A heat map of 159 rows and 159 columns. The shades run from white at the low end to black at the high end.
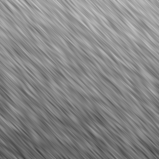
The values follow a bell shape. The field climbs toward the bottom. No row or column stands out. The grain runs diagonally down to the right.
